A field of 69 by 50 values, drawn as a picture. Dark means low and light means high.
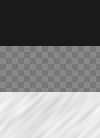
It is made of 3 by 1 panels. Panel 1,1: very low, flat. Panel 2,1: middling, checkered, faint in contrast. Panel 3,1: very high, slanting up to the right, faint in contrast.
